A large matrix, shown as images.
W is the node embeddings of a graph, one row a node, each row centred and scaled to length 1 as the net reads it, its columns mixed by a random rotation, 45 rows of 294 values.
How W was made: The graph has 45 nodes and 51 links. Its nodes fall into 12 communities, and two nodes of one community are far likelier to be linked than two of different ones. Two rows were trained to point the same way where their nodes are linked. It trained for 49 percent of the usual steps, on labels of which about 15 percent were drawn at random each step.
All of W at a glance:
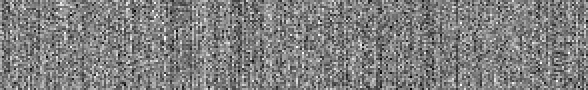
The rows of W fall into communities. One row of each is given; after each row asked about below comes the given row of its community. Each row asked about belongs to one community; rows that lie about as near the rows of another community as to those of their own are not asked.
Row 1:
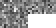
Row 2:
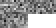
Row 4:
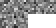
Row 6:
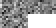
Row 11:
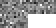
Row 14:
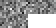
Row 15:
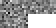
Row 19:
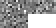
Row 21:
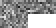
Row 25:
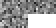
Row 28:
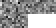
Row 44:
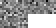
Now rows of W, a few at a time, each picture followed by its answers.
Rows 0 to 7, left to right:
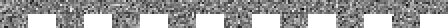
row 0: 44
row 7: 11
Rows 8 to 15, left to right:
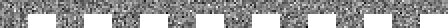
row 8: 1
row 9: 25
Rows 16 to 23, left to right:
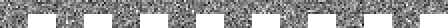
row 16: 21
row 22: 14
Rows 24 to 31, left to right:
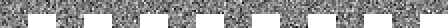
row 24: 14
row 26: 28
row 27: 4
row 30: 11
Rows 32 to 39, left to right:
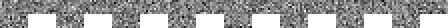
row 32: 28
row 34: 19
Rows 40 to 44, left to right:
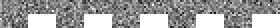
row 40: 6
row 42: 4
